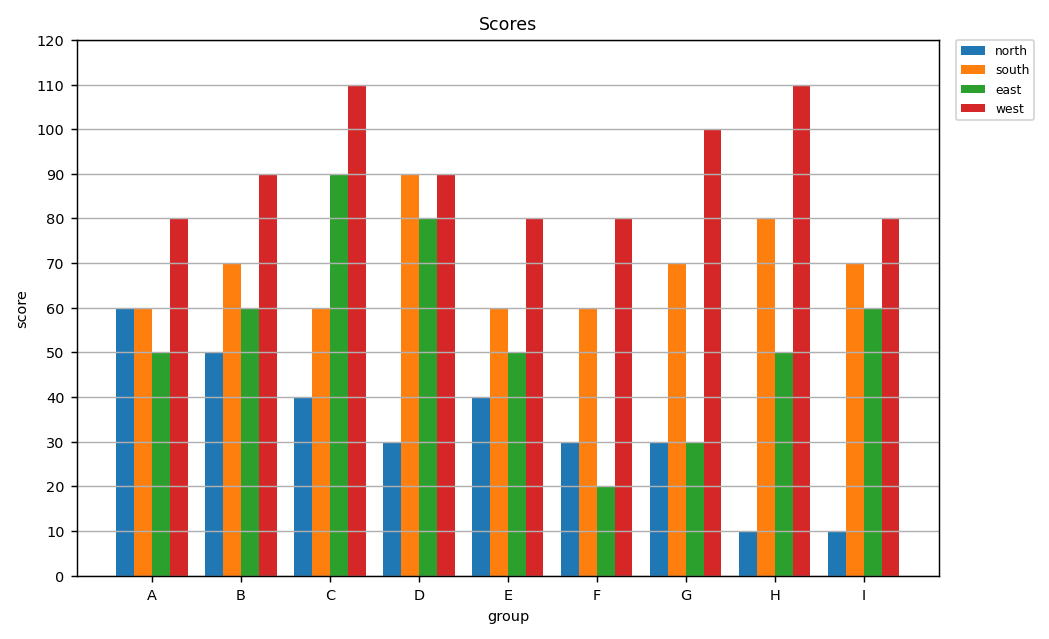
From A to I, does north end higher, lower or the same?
lower
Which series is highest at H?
west
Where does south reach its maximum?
D
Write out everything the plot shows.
Title: Scores
x-axis: group, ticks A B C D E F G H I
y-axis: score, ticks 0 10 20 30 40 50 60 70 80 90 100 110 120
Legend: north, south, east, west
Values:
north: 60 50 40 30 40 30 30 10 10
south: 60 70 60 90 60 60 70 80 70
east: 50 60 90 80 50 20 30 50 60
west: 80 90 110 90 80 80 100 110 80
